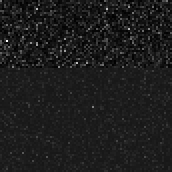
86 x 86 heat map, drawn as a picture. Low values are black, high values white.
Overall the values sit about 10% of the way up the scale. No overall slope runs across the table. The halves do not mirror each other. The texture is fine-grained noise. The bottom part is calmer, past a seam about 40% of the way down. Most values sit low, with a long tail of high ones.
